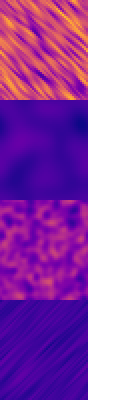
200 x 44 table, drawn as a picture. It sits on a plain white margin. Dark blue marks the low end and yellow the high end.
The table splits into 4 rows of 1 panel. Panel 1,1: middling, slanting down to the right, strong in contrast. Panel 2,1: very low, smooth, faint in contrast. Panel 3,1: low, blotchy. Panel 4,1: very low, slanting up to the right, faint in contrast.
